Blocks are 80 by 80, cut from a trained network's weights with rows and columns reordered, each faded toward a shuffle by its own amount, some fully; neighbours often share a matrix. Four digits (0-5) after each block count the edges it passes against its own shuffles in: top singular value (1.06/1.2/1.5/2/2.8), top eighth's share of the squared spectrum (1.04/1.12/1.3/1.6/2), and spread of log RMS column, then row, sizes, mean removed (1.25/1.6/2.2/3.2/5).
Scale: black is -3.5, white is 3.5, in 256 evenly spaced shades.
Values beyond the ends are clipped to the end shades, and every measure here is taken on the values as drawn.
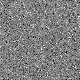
1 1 0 0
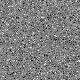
2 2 0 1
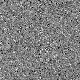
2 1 0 0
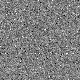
1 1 0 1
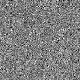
3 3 0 2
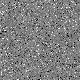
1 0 0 0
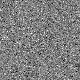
1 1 0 0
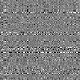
4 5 1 4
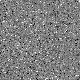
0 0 0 0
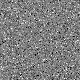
0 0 0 0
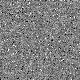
1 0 0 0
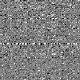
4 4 0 3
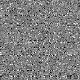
4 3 1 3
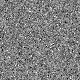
0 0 0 0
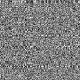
4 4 1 3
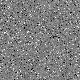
0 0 0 0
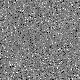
1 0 0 0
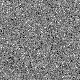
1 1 0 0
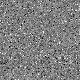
1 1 0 0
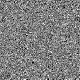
2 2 1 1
